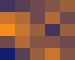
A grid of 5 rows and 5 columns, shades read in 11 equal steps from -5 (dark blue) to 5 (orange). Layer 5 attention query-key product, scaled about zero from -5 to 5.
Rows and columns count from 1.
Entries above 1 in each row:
0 3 2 1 1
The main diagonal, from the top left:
-3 2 1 0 0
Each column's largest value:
5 3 1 3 1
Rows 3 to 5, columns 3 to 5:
1 -3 1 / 0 0 -1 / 1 3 0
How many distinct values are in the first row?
5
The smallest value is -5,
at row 5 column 1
